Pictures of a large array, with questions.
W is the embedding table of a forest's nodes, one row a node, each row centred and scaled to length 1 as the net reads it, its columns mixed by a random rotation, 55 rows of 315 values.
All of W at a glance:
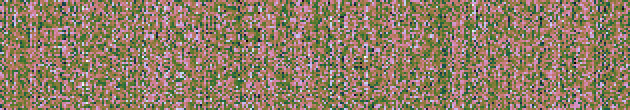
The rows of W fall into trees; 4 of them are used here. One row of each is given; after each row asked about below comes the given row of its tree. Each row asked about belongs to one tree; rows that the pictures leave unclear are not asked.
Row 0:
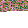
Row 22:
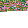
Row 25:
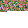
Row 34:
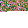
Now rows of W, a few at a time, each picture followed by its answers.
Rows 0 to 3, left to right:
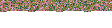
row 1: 34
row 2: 34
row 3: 22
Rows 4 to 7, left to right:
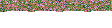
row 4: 22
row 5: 22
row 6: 34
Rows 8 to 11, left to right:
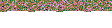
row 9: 22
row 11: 22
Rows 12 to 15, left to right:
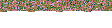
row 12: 22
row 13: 22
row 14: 0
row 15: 34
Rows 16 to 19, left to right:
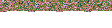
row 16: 0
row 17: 34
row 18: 34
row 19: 34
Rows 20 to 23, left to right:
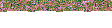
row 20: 0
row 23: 0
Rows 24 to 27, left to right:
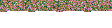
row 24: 25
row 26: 22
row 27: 25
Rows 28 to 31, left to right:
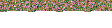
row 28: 22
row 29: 34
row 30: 22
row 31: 34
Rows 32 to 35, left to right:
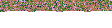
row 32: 25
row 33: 34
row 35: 0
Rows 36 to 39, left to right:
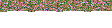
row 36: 22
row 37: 22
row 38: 22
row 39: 34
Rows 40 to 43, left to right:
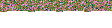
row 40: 0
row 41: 22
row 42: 22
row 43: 25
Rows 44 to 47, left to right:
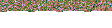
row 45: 25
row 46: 22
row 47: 34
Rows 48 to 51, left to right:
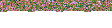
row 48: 0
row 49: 25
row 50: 34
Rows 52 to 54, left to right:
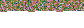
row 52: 25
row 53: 25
